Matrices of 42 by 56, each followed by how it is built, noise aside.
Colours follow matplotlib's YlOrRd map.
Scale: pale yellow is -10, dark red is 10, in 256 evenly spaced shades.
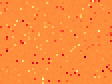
sparse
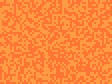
noise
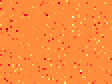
sparse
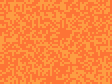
noise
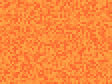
noise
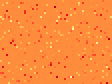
sparse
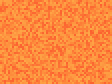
noise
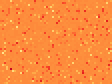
sparse
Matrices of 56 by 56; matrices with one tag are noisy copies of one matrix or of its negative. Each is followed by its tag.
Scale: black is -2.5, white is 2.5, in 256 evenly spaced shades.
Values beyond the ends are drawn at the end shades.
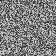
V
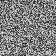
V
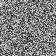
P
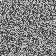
V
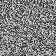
V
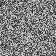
P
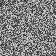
P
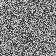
P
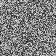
P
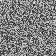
V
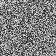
P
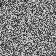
P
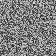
V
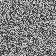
V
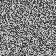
V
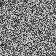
P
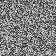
V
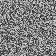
V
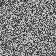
P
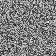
V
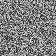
V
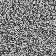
V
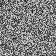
P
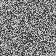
P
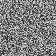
V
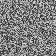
V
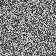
P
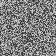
P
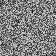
P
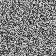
V
